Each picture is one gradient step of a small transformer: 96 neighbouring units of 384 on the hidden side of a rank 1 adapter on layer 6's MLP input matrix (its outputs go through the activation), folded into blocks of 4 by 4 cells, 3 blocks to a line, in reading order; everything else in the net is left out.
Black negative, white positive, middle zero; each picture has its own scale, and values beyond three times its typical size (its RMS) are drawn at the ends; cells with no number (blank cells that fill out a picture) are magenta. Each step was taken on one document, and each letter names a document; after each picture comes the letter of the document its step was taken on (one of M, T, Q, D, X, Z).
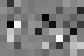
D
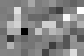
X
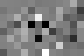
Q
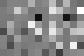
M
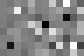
M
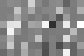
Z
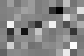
Z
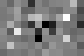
Q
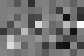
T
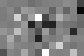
Q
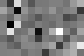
D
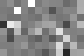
Z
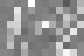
Z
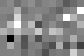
X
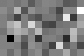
X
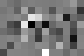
Q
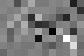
Q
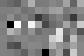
D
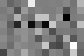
Q
